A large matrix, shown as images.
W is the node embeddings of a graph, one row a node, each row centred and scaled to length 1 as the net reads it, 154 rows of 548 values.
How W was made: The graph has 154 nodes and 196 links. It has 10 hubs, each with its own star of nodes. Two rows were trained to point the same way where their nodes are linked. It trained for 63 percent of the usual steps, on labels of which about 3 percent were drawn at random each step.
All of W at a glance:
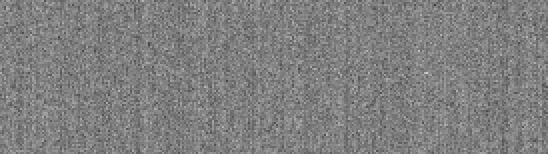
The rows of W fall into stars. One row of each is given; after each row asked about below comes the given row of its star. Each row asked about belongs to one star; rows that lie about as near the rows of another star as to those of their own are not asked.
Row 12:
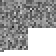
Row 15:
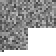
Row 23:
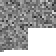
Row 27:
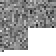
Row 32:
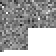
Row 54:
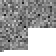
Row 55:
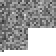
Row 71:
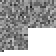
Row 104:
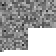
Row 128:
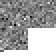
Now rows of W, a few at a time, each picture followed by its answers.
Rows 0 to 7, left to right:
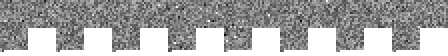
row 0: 54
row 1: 54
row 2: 23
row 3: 15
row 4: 55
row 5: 55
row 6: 55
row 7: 54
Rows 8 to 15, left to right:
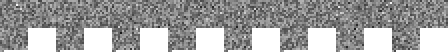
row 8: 54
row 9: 54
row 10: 71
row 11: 104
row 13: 23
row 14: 32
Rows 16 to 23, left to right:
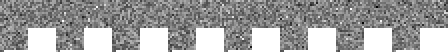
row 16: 128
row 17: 12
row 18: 15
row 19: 54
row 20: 12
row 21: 128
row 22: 15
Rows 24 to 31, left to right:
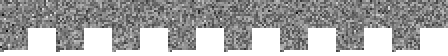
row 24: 23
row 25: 15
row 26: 27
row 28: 128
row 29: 128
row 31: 71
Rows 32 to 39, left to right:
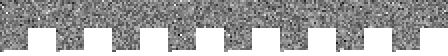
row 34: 128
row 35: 12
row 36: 27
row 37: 27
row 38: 54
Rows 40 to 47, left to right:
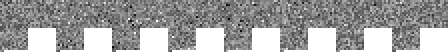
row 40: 27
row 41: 128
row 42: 15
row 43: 23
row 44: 55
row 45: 54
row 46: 104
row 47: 23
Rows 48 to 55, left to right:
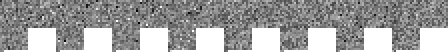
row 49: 55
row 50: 71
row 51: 104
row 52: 71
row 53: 23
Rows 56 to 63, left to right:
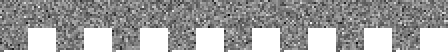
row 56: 128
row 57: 128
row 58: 23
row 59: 32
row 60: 54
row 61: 12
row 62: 104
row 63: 54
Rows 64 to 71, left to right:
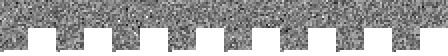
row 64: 23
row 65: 55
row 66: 15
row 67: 55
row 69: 23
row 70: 23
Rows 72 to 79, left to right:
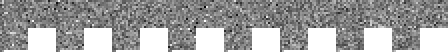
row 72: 32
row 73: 32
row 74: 15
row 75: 15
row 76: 23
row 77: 32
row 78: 27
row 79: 23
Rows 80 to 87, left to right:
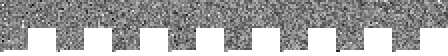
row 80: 55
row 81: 27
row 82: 23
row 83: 27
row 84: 27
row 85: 32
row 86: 27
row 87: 32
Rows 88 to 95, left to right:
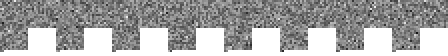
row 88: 104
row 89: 23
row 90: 54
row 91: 54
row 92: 27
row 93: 104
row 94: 128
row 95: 128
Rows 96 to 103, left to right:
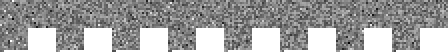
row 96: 12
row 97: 27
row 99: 128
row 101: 54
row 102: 71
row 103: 71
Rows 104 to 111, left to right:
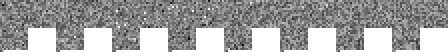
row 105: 104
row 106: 12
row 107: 71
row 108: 128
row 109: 55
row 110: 54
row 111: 27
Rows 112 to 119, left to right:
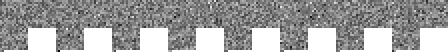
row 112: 12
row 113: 104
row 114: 27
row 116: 128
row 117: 128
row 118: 104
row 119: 27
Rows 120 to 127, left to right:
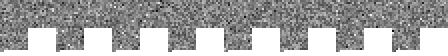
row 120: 27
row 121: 54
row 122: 32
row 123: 104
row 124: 12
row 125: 27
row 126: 32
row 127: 54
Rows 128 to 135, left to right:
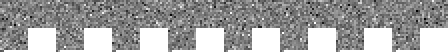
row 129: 32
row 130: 128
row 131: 23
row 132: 32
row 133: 71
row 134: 104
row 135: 71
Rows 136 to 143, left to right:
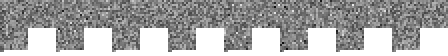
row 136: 55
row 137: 27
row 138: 23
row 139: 71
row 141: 71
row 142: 54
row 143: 55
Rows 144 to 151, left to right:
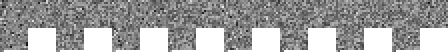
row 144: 32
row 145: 54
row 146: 27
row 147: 55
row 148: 23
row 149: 104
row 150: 12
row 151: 23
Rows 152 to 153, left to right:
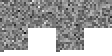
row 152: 128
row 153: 104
